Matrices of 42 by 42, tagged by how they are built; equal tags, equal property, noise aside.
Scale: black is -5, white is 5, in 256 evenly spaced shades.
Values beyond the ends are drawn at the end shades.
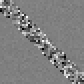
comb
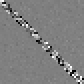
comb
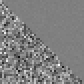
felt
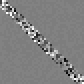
comb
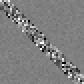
comb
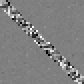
comb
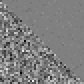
felt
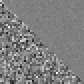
felt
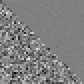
felt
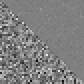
felt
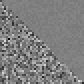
felt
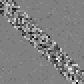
comb
